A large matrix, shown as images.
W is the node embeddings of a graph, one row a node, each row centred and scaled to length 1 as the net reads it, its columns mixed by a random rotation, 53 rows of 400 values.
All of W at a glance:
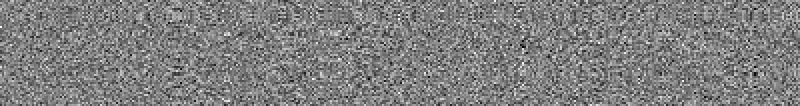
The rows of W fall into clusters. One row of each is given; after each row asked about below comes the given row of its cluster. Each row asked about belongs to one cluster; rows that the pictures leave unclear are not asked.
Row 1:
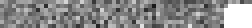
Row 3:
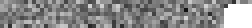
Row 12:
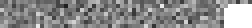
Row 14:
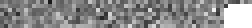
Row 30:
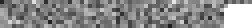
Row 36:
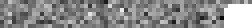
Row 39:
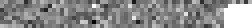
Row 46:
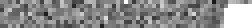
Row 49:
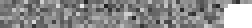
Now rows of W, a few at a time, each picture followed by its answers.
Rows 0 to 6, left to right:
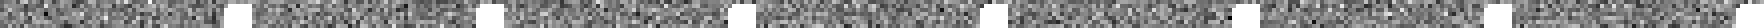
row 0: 46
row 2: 12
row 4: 36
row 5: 49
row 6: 3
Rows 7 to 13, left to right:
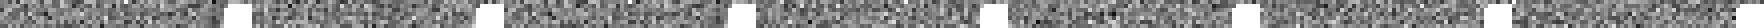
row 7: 46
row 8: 3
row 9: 46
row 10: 49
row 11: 39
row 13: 36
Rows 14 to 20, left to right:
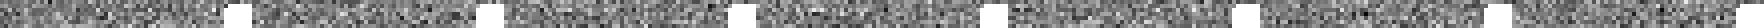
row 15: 36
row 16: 1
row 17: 1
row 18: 14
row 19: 39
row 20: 30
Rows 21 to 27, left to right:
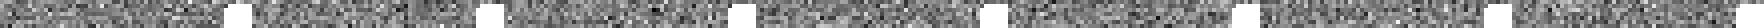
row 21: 3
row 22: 1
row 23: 30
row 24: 14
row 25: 3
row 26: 14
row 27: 1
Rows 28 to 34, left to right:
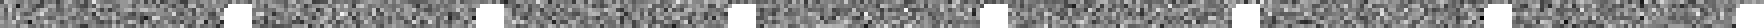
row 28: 12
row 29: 36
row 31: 14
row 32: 12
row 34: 49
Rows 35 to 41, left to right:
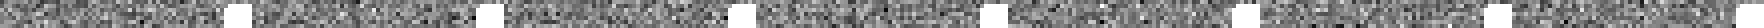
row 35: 12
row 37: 36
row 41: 49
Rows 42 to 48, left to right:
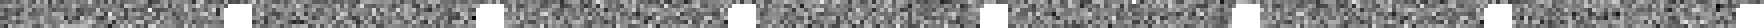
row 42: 14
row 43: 36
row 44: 12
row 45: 1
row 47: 12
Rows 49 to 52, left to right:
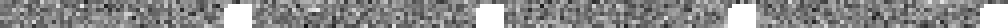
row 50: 1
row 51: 3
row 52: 30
